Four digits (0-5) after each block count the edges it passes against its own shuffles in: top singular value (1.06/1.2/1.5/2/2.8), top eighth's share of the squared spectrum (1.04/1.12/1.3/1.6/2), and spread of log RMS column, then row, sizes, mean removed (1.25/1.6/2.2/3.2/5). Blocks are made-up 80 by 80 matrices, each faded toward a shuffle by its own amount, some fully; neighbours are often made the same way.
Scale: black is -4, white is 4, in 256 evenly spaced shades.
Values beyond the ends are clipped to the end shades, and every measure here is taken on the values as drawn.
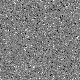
0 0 0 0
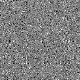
3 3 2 1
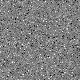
0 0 0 0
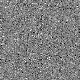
3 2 1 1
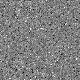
2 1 0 0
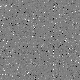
2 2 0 0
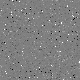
1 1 0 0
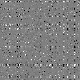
4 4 2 2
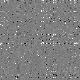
4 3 1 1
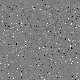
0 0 0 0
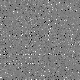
3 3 1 1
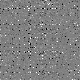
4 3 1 2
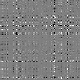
5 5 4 3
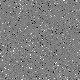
2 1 0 0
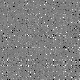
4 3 2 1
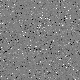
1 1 0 0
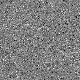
0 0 0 1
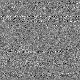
2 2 0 3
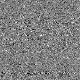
1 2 0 3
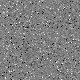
0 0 0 0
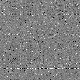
4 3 0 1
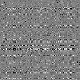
4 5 2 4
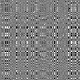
5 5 4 3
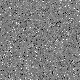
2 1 0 0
